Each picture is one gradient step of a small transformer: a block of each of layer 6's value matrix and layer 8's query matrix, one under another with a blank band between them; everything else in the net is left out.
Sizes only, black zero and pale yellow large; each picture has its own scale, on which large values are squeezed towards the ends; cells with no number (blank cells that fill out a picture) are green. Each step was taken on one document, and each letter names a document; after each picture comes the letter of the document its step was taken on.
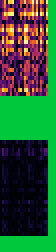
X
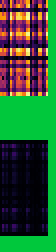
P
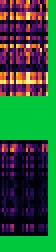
P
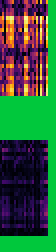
X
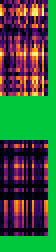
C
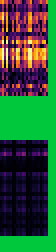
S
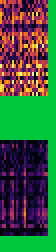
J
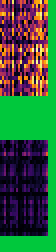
J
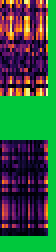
X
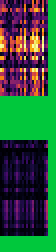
C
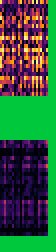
J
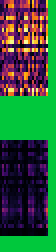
X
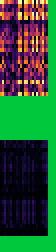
J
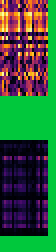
S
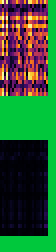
S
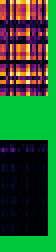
P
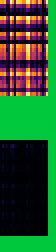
P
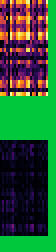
P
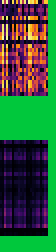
S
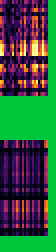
C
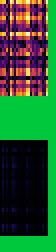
P
